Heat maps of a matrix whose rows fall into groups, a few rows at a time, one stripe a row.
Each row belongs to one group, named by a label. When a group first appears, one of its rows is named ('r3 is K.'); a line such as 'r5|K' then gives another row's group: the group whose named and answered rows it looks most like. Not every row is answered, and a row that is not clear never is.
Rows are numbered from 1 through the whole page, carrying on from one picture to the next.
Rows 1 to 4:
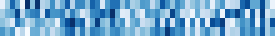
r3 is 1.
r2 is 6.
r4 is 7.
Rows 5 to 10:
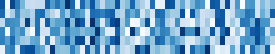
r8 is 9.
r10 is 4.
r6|1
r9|7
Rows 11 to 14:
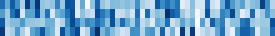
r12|6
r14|1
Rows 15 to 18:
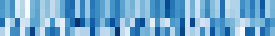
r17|1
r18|9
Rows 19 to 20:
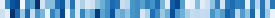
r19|6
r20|6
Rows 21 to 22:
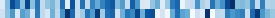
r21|6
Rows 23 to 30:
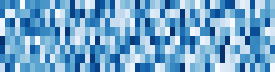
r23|6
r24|1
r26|4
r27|9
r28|1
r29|7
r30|4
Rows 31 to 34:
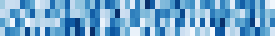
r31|4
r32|9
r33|1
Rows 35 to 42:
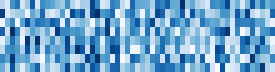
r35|9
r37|4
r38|9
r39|7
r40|7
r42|7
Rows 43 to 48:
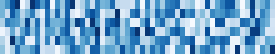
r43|6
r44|9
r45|7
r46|4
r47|9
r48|1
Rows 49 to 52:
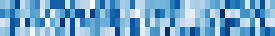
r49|6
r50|7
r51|6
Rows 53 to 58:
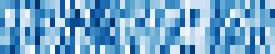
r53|6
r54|1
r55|1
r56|6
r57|6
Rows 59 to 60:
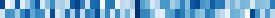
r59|1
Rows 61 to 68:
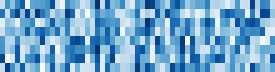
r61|4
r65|1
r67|1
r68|4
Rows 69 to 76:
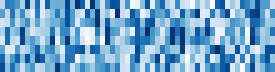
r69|7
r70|9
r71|4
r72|4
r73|4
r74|1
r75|6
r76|9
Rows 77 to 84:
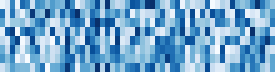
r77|4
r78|1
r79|1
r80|4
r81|9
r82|7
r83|7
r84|4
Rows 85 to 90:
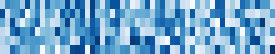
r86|1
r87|7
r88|9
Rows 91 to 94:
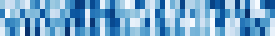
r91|1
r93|7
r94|7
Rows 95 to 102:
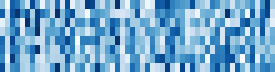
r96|6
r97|7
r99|9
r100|6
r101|9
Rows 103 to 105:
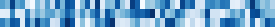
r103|9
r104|4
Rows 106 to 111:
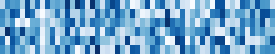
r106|7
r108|7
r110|1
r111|9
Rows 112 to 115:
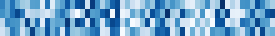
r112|7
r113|9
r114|7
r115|9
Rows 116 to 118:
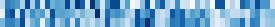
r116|7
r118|4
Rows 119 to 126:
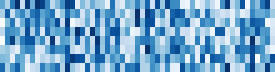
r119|6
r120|4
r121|4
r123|4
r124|4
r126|9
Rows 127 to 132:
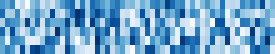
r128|1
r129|7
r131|9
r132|4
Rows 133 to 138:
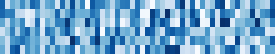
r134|9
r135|9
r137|1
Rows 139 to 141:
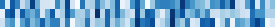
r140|4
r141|4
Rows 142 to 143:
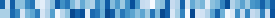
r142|9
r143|1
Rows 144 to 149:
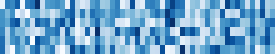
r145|7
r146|6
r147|9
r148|6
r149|1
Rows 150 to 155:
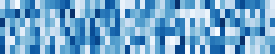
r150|4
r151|6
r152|1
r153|7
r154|1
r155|1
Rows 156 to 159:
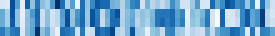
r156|6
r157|7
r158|7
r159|6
